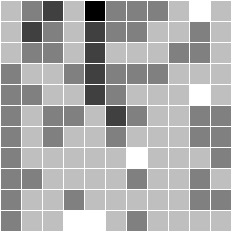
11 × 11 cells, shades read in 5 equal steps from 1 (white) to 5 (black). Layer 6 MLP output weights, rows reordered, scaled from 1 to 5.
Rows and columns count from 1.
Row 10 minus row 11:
0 0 0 2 1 0 -1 0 0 1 1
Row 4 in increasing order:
2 2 2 2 2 3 3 3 3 3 4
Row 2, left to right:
2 4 3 2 4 3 3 2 2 3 2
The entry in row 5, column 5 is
4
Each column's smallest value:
2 2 2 1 1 2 1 2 2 1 2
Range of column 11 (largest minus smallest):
1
